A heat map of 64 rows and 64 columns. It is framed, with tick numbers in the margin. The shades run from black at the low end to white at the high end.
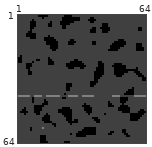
The texture is blotchy. Neither half mirrors the other. No overall slope runs across the table. Row 41 stands out from the rest. Overall the values sit about 20% of the way up the scale.
